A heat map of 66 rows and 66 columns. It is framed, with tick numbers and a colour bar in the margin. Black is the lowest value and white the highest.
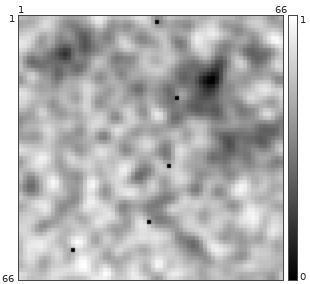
Lone odd cells: 5, each lower than its neighbours. Dips: three. Ninth with the highest average: bottom left. Mirror symmetry: none. Average level on the scale: 70%. Grain: blotchy.
